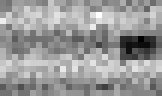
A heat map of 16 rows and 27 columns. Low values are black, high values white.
Odd patch: lower, in the middle right. Stripes: horizontal, repeating 2 times. Ninth with the lowest average: middle right.
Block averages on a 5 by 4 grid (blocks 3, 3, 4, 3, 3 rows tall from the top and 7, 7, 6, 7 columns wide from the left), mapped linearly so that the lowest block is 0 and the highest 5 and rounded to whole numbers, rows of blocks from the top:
4444 | 4444 | 3330 | 5555 | 3333
